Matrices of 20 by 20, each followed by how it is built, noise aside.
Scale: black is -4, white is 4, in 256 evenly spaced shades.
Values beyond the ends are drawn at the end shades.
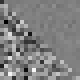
lower triangular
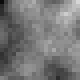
smooth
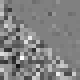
lower triangular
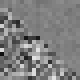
lower triangular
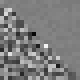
lower triangular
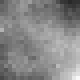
smooth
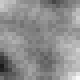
smooth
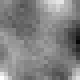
smooth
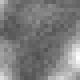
smooth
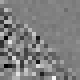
lower triangular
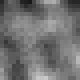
smooth
